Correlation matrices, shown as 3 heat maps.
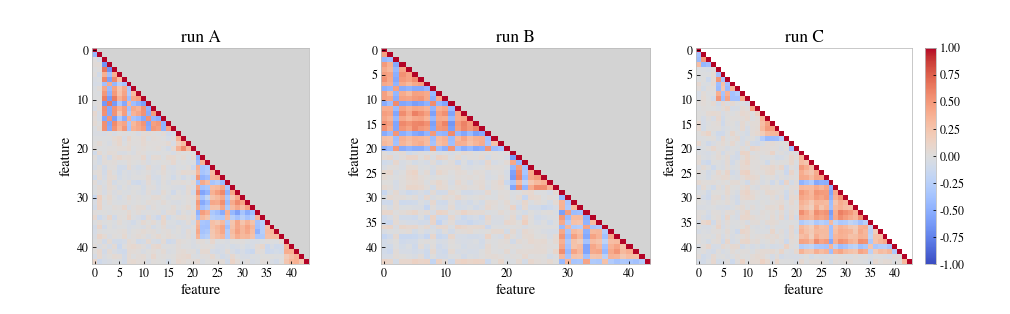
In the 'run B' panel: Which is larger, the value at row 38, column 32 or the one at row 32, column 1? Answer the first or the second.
the first
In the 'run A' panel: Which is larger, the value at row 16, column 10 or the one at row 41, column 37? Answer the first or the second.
the first
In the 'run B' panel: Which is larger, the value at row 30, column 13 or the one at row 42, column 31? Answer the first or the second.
the second
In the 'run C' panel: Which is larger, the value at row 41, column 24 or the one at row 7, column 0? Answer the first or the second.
the first
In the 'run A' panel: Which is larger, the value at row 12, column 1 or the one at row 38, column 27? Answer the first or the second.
the first
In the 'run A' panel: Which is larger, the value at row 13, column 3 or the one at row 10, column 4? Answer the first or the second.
the second
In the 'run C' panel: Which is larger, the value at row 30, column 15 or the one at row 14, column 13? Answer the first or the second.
the second
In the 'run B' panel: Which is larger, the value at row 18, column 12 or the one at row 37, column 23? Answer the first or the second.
the first
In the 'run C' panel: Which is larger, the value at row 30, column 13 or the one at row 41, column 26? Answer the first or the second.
the second
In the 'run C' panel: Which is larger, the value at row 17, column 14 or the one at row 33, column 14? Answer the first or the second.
the first
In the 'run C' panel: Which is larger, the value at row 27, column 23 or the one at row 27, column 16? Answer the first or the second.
the second
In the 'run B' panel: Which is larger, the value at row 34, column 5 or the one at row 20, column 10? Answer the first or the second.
the first
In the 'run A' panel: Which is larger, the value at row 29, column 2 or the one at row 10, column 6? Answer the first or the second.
the second
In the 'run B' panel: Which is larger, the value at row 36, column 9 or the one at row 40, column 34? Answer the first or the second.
the second
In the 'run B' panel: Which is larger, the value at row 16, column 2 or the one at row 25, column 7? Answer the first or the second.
the second
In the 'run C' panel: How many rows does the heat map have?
44
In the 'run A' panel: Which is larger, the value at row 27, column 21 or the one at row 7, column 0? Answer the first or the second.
the second
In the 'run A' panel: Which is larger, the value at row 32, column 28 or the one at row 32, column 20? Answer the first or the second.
the first
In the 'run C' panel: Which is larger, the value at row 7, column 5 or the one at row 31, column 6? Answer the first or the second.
the first
